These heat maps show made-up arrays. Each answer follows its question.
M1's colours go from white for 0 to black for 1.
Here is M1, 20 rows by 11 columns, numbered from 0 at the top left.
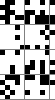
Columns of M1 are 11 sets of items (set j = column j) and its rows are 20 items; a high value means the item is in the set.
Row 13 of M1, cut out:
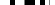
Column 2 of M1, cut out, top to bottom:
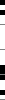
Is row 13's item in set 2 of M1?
yes
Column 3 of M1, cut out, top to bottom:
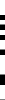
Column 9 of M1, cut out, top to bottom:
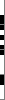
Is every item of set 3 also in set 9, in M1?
yes
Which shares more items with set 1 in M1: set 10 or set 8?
set 8
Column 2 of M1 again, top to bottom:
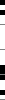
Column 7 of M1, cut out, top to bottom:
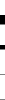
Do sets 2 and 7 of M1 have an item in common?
no
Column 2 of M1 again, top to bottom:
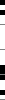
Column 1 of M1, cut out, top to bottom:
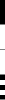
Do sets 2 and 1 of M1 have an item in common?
yes
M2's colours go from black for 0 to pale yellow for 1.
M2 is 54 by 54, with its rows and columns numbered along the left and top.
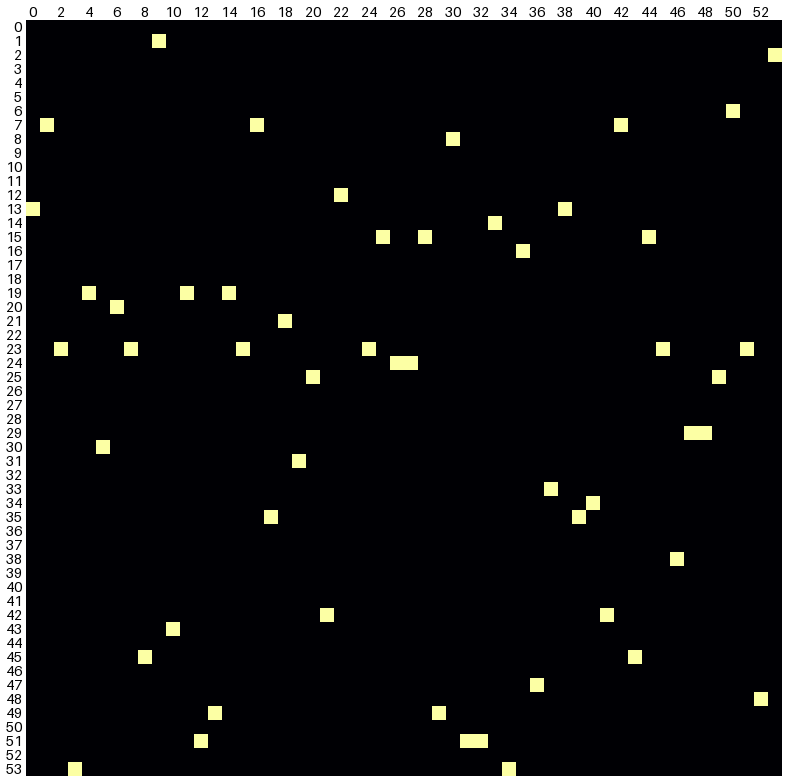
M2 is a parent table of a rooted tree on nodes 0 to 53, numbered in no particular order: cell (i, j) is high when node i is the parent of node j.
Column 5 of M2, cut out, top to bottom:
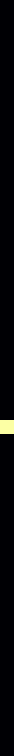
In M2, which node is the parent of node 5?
30
